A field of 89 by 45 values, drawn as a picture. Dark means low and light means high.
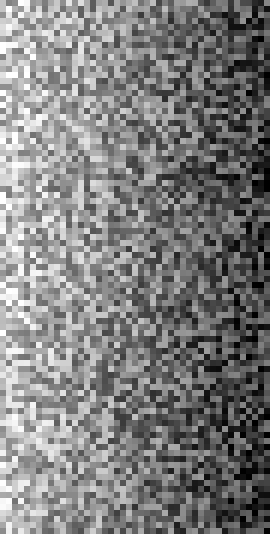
No single row or column stands out from its neighbours. No regular stripes run through it. Values rise toward the left. Fine speckle covers the field.
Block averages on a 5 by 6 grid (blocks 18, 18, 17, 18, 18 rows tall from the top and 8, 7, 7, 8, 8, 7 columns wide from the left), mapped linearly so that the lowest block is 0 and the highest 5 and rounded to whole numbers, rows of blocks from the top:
5 4 3 2 1 0 | 5 4 3 2 1 0 | 5 4 3 2 1 0 | 5 4 3 2 1 0 | 5 4 3 2 1 0
